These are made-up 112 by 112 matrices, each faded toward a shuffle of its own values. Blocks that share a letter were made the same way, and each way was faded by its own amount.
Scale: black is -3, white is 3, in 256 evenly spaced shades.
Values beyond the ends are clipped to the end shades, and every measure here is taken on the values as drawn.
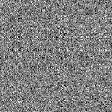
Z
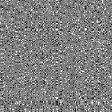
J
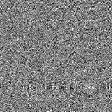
Z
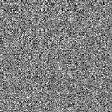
Z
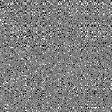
J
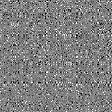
J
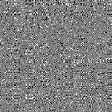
J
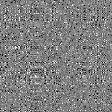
J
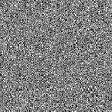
Z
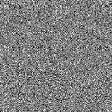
Z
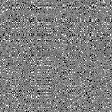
J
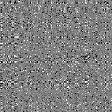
J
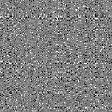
J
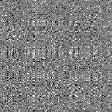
J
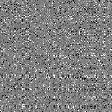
J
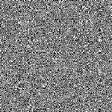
Z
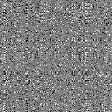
J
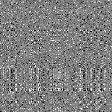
J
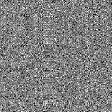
Z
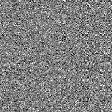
Z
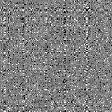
J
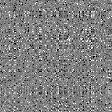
J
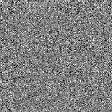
Z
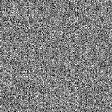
Z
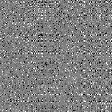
J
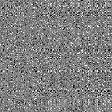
J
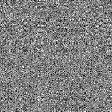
Z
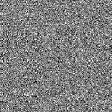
Z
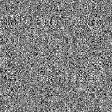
Z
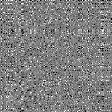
J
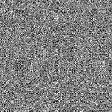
Z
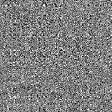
Z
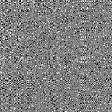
J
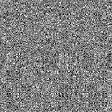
Z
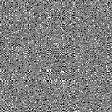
J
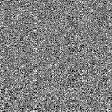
Z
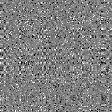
J
